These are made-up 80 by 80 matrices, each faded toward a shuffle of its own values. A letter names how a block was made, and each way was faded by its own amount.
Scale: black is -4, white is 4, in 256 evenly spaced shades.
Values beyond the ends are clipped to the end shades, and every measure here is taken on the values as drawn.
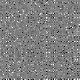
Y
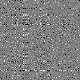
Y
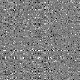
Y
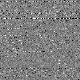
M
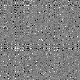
Y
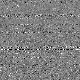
M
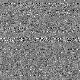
M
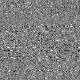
M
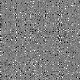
Y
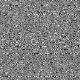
M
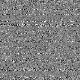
M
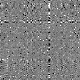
Y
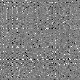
Y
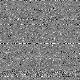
M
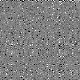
Y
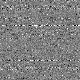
M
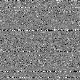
M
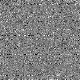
M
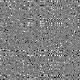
Y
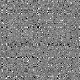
Y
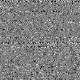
M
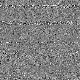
M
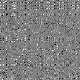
Y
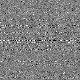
M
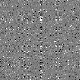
Y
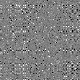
Y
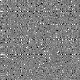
Y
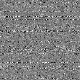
M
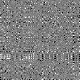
Y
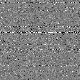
M
